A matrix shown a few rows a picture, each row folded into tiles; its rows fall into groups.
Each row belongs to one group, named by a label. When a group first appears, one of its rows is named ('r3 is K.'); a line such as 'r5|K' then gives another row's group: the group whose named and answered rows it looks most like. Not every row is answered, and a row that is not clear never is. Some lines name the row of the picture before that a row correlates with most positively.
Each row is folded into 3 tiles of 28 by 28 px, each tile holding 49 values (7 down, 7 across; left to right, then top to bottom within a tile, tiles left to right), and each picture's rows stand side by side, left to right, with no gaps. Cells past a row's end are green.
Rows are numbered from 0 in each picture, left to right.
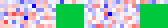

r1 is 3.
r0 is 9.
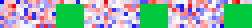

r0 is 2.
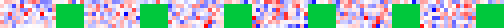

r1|3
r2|2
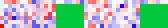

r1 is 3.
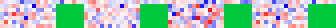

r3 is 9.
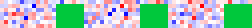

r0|9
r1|3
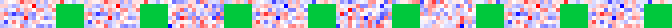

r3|9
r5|2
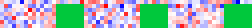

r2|3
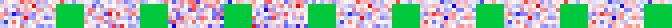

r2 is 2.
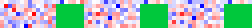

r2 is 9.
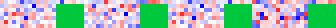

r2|9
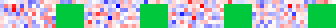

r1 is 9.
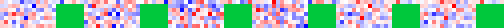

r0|9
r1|3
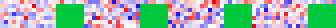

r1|2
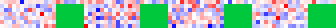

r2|2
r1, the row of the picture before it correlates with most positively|3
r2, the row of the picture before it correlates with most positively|2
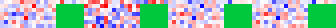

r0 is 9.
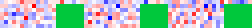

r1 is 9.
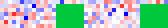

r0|9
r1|3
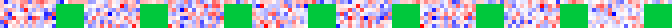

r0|2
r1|3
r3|3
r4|2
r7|3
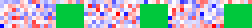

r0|2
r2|2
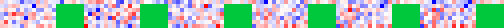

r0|9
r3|2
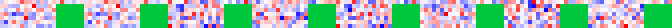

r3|2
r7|2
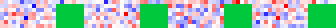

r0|9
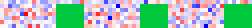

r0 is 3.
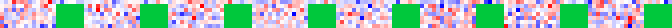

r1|3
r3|3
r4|9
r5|3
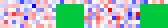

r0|9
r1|2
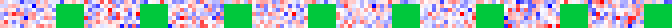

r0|9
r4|3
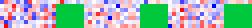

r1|9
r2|2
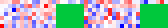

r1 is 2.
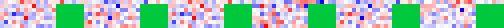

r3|3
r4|9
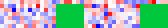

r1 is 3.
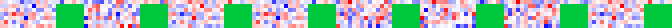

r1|2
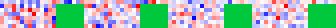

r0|3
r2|9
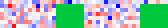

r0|3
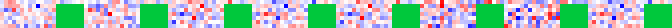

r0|3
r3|9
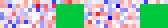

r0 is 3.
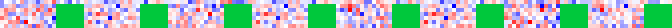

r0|3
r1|9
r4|3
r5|9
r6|3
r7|3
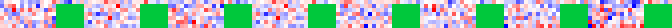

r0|3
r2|3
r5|3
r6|2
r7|2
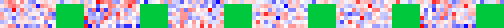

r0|3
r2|2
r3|9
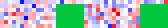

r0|9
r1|3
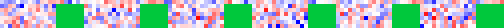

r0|3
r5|2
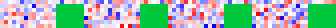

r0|9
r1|2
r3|2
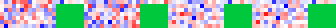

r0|2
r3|9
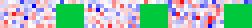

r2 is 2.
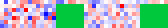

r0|2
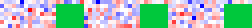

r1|2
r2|9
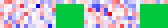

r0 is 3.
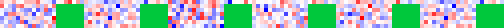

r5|9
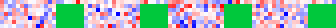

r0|2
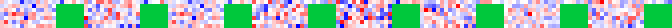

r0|9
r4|2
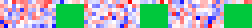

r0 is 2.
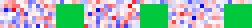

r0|3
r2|9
